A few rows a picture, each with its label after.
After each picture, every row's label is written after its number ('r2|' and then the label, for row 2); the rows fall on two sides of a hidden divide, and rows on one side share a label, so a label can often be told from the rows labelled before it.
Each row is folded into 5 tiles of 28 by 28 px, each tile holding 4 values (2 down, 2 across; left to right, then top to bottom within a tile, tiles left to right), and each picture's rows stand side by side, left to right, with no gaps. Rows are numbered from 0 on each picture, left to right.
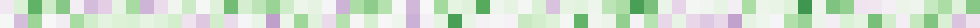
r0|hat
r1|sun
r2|sun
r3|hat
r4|sun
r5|sun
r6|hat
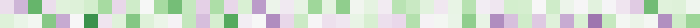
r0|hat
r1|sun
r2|hat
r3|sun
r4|sun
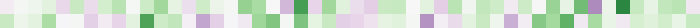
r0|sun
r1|hat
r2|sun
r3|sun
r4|hat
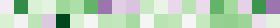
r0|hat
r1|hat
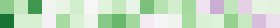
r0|hat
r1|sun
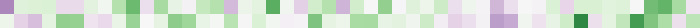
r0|sun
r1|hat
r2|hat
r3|sun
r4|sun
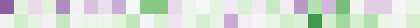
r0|sun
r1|sun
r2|hat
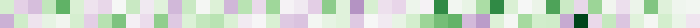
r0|sun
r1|sun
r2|sun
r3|hat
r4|sun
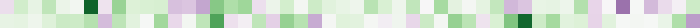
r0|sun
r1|sun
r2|sun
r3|hat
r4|sun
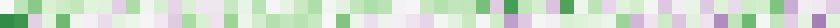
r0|sun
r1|sun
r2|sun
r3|sun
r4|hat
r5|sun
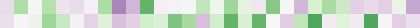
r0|sun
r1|hat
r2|hat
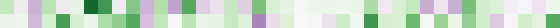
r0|sun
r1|sun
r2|hat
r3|sun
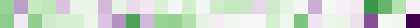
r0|hat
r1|sun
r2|sun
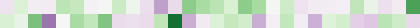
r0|hat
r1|hat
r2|sun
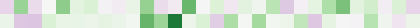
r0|sun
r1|hat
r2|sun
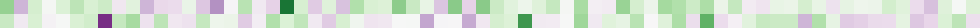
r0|hat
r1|sun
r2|sun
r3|hat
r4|sun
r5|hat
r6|sun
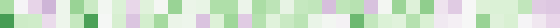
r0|hat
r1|hat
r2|hat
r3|sun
